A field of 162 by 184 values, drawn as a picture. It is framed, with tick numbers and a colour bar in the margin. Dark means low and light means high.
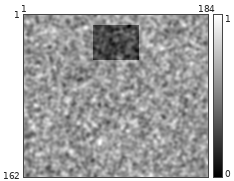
Grain: blotchy. Odd patch: lower, in the top middle. Stripes: none. Ninth with the lowest average: top middle.
